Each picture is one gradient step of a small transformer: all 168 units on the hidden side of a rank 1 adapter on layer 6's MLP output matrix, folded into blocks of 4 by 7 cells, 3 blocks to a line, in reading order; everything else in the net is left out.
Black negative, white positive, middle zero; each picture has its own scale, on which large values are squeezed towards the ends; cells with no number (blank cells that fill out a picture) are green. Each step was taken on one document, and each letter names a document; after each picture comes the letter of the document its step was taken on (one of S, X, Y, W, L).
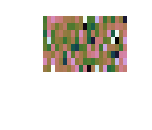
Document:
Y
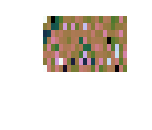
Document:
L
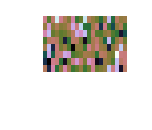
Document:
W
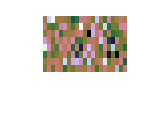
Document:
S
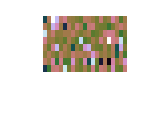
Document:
L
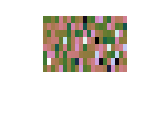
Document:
W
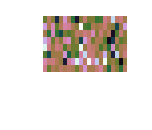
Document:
S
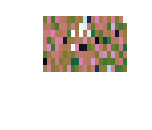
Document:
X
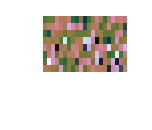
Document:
W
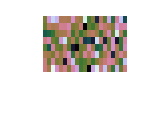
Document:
Y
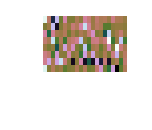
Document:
L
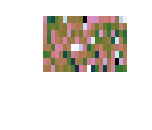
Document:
Y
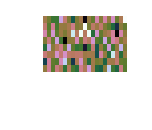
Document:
X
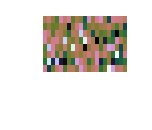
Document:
W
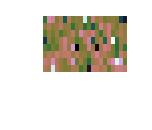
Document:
Y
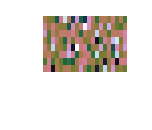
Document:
Y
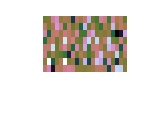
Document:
W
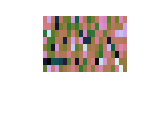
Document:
W
